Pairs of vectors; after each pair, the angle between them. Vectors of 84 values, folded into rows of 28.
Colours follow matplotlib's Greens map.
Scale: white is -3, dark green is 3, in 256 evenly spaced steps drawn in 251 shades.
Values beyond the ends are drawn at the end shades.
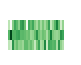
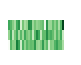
orthogonal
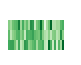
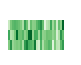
partly aligned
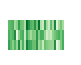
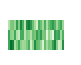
partly aligned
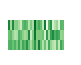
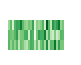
nearly opposite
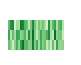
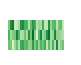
nearly parallel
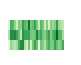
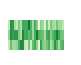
nearly parallel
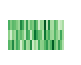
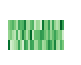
orthogonal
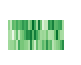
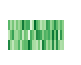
orthogonal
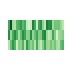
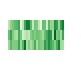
partly opposed
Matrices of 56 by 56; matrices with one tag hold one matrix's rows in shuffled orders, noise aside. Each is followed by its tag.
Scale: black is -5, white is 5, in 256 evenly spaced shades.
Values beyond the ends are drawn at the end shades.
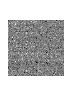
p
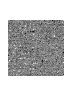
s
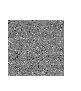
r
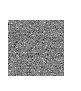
r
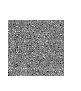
r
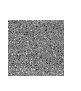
p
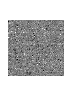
r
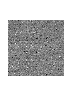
p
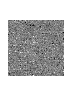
s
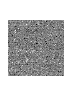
p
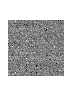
p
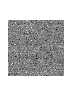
p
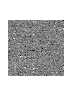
s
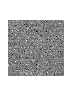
p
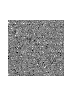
r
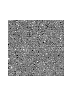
r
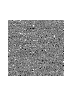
s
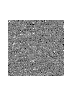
s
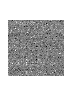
p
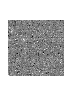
r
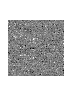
s
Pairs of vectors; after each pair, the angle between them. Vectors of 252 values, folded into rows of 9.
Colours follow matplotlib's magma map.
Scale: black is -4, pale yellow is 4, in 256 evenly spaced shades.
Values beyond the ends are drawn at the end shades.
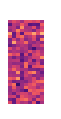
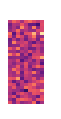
nearly parallel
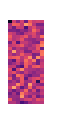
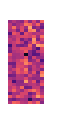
orthogonal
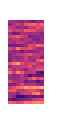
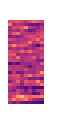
nearly opposite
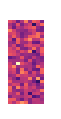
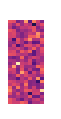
nearly parallel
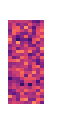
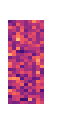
partly opposed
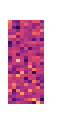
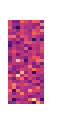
nearly parallel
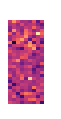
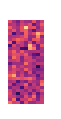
partly aligned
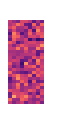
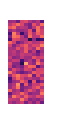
nearly parallel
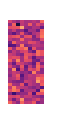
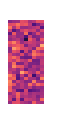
orthogonal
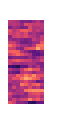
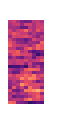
nearly parallel
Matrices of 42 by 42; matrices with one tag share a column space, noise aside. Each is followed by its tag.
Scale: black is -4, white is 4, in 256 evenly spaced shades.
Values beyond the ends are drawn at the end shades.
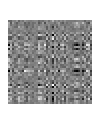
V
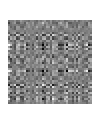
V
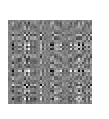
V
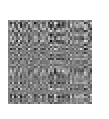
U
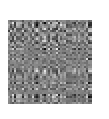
U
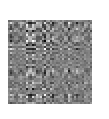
U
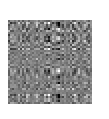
U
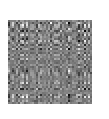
U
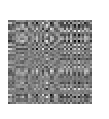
U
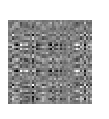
V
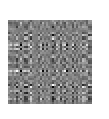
V
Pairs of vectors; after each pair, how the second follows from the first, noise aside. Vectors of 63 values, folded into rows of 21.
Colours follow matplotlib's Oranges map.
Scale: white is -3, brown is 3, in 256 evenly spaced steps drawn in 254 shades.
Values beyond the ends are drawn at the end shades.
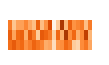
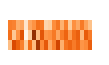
wrapped around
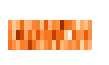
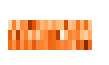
shuffled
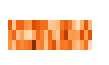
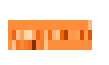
partly zeroed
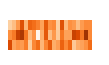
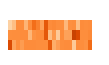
partly zeroed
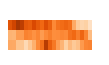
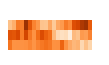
wrapped around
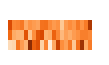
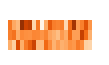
wrapped around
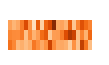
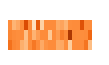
partly zeroed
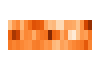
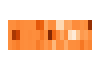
partly zeroed
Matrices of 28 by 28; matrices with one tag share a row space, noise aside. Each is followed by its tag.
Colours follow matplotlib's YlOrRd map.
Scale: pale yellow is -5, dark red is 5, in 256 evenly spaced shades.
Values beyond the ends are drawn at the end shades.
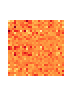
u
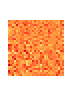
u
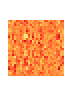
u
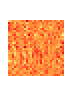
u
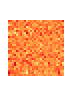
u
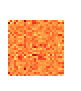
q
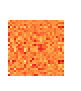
q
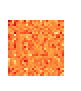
u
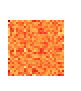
q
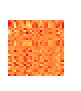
u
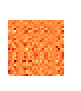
u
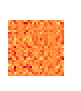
u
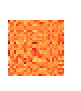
q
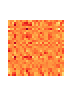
u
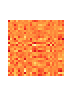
q
